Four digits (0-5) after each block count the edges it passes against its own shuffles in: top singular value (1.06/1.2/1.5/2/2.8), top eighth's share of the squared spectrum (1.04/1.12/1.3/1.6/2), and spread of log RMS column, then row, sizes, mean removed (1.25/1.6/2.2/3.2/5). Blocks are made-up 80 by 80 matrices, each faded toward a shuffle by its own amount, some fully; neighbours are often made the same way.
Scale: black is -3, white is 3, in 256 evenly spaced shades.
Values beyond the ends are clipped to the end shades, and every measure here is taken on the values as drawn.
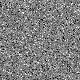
1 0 0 0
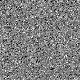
3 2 0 1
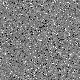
1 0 0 0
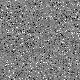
0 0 0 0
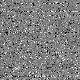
1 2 0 2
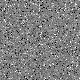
0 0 0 0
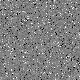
0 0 0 0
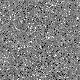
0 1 0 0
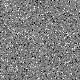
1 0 0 0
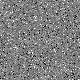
0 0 0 0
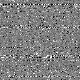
2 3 0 3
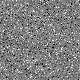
0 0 0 0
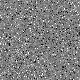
0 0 0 0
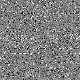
1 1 0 2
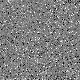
1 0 0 1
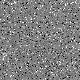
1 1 0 1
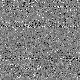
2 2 0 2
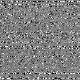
2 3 0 3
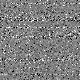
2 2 0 3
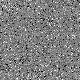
2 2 0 0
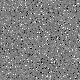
0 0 0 0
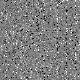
1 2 2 0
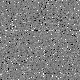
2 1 0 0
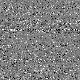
1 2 0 3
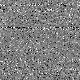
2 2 0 2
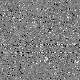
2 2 0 2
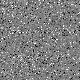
0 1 0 1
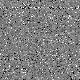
1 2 0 2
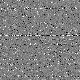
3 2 0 2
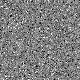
2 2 0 0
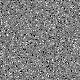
2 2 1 0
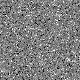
1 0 0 0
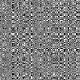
5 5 4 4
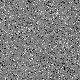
1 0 0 0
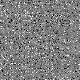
3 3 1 2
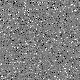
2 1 0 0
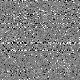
4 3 1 2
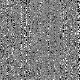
2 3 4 0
